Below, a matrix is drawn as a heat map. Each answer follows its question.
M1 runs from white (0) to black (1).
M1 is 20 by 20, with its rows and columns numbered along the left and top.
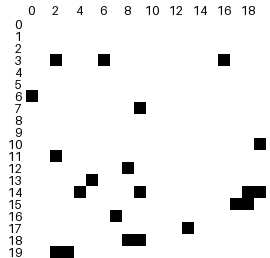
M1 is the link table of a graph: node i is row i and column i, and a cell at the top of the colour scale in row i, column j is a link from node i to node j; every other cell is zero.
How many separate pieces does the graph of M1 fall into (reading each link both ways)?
2
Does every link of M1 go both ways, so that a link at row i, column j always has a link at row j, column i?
no
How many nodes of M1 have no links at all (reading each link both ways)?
1
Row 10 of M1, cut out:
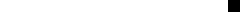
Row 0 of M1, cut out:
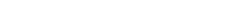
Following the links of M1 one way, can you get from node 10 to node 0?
yes
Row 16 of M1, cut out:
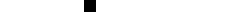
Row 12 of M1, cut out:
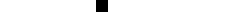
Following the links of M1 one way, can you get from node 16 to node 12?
no
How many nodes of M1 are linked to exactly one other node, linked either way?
6
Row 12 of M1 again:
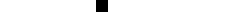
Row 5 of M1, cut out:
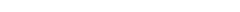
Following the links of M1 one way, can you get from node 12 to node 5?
no
